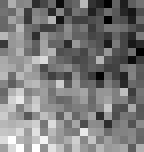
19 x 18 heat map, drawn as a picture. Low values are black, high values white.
The field climbs toward the bottom left. On average the colour sits 50% of the way up the scale. No single row or column stands out from its neighbours. The grain is fine, like static. Neither half mirrors the other.
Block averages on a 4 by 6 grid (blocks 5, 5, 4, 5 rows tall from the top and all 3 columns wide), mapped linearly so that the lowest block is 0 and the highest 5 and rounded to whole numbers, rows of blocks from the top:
311100
331110
442221
544322
